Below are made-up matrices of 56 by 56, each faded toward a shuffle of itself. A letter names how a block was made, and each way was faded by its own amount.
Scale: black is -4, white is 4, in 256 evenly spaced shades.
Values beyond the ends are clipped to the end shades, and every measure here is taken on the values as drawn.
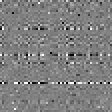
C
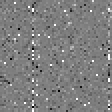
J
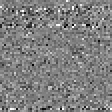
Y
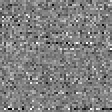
Y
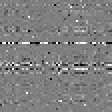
C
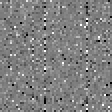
J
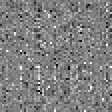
J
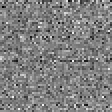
Y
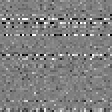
C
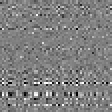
C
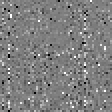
J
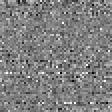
Y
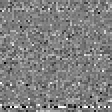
Y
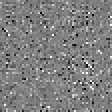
J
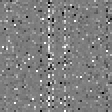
J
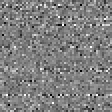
Y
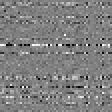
C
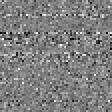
Y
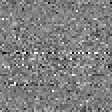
Y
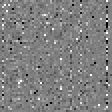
J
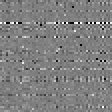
C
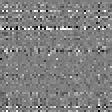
C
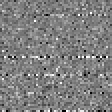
Y
